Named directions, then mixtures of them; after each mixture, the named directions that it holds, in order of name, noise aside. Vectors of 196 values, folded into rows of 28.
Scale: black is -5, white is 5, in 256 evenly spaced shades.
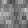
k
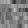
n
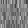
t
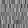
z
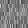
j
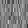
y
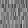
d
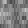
k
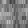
k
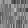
j, n, z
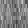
k, t, z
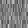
y, z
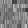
n, t, y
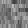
n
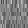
t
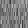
d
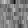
k, n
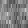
k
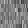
d, j, n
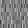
d, z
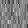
y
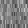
k, t, z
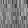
k, t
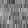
k, y, z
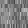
j, k, z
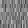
d, z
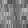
j, k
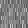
d, j, z
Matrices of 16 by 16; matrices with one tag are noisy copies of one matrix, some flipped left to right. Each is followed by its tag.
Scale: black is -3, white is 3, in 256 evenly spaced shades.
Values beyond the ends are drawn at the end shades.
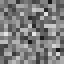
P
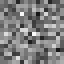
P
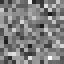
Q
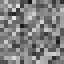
Q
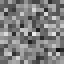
P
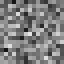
P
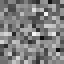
P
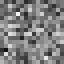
P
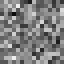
Q
